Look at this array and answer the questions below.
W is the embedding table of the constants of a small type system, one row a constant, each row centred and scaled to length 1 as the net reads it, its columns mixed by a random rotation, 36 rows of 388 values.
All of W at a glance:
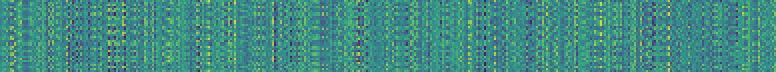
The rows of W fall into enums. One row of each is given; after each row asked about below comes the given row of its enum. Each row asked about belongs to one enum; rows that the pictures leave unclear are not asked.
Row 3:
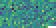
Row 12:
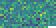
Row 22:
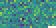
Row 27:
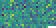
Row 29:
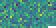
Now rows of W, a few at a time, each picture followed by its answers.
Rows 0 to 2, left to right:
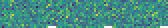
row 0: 27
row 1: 29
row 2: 12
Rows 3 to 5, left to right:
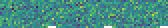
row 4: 22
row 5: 12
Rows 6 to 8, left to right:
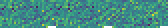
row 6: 3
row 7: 3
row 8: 12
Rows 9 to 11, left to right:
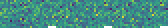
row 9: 22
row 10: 29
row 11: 29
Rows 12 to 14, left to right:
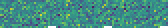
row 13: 27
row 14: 3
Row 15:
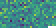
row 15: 22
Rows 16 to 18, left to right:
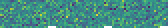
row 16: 12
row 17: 29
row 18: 3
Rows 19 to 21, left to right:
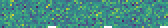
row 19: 27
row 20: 12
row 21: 22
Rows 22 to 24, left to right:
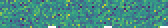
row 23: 27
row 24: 3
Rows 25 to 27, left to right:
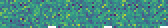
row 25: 22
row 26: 27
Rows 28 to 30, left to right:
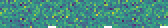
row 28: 22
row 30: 22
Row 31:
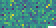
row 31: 27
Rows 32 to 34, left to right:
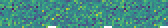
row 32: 3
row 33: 12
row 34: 3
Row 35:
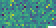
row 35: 27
